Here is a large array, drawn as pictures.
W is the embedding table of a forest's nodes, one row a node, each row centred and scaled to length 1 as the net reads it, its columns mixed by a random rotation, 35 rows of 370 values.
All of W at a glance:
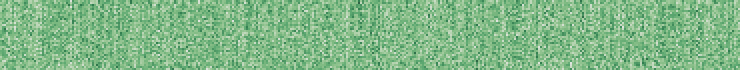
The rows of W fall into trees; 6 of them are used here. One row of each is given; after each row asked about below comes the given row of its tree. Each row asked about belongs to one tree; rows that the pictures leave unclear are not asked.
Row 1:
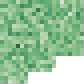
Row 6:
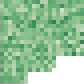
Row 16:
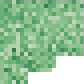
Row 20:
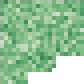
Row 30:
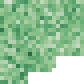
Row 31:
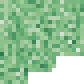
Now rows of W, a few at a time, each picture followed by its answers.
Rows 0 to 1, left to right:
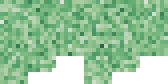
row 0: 1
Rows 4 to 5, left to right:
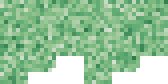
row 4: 6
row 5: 20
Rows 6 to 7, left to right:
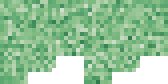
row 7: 6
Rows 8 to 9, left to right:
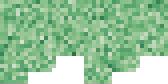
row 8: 6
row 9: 16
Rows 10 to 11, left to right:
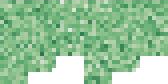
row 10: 1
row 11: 6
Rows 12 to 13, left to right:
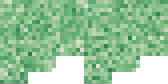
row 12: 30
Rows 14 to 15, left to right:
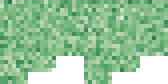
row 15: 20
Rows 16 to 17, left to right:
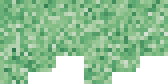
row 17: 16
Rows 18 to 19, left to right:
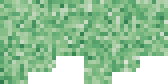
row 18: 6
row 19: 1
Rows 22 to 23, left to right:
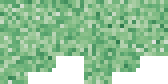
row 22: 20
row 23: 31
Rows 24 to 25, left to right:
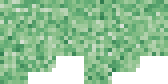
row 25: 16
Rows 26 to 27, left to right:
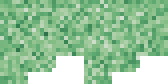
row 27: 20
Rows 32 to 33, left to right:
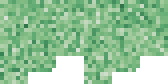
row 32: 31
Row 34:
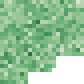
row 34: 30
